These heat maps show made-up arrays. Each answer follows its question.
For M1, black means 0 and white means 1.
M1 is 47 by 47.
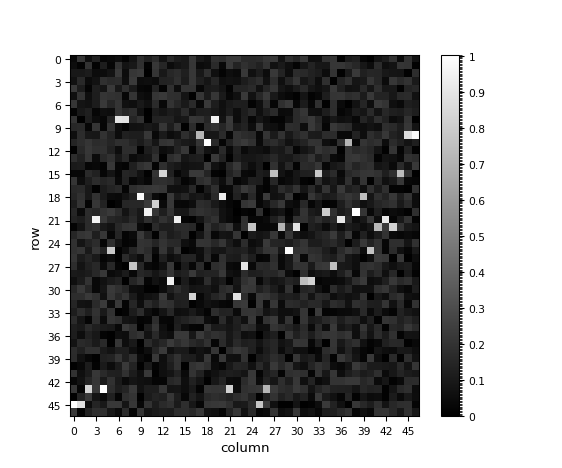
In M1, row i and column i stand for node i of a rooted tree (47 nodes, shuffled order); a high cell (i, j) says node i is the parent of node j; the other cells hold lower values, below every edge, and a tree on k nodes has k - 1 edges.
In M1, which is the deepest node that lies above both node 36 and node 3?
21
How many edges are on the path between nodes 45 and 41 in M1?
5
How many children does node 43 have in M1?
4
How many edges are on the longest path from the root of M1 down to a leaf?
15
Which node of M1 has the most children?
22
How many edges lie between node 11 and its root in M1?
4
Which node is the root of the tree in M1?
15
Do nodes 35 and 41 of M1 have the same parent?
no
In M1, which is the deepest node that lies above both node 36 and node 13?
29
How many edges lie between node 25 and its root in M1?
9
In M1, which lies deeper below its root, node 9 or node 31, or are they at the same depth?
node 31
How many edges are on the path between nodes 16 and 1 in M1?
5
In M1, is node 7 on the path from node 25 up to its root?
no
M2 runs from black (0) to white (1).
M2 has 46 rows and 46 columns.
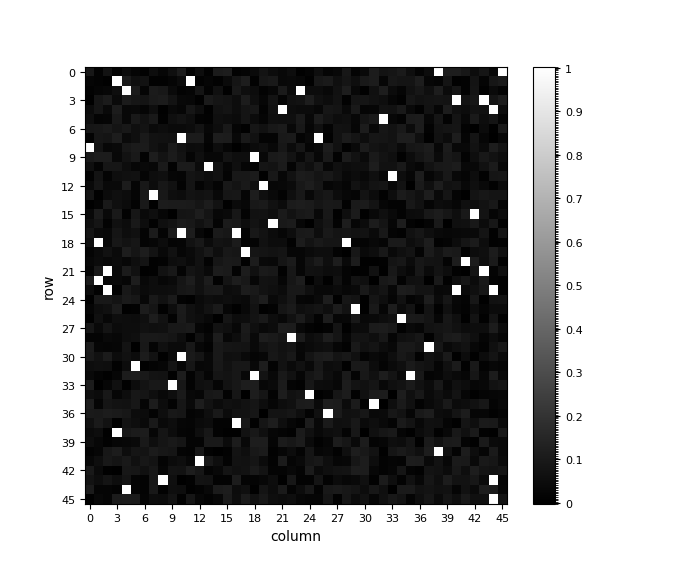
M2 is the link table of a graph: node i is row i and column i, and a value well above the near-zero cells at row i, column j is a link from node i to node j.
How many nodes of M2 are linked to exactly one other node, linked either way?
5
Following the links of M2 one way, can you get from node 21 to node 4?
yes
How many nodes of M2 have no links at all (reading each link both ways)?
4
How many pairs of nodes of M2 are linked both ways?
2
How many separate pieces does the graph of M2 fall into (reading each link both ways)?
8
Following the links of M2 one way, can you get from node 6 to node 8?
no
